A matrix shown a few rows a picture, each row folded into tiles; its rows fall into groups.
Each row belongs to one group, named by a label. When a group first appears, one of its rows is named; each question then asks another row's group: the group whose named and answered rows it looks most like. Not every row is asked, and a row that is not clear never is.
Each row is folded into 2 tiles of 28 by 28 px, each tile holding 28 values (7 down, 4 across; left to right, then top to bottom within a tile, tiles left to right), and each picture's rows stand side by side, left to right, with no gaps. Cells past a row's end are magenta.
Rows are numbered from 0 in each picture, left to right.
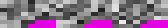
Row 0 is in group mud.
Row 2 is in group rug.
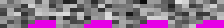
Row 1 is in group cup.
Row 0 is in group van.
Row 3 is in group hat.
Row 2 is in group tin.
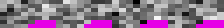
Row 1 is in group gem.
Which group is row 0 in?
gem
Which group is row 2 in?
rug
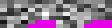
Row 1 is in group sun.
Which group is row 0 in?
gem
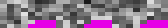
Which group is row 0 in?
gem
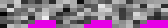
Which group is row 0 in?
gem
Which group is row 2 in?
mud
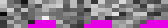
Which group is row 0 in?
rug
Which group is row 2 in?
mud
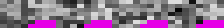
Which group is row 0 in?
van
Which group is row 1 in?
cup
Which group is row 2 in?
hat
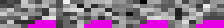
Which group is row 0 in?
cup
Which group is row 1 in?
hat
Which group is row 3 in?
mud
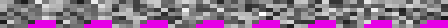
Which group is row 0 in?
rug
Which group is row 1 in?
rug
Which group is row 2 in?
sun
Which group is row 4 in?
sun
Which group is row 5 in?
cup
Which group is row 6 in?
hat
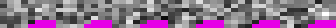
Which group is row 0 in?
hat
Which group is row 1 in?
hat
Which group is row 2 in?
mud
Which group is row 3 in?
van
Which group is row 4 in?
van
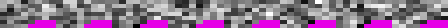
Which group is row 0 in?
gem
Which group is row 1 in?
hat
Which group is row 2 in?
van
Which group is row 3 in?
cup
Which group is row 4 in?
gem
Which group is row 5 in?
tin
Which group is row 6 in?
van
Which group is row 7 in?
mud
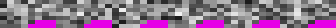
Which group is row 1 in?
cup
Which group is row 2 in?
gem
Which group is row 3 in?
sun
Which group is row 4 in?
sun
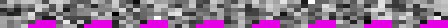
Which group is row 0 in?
mud
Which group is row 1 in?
tin
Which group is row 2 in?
rug
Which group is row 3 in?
cup
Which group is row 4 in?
van
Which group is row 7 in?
van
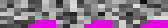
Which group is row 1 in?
hat
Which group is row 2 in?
tin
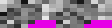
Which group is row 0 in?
rug
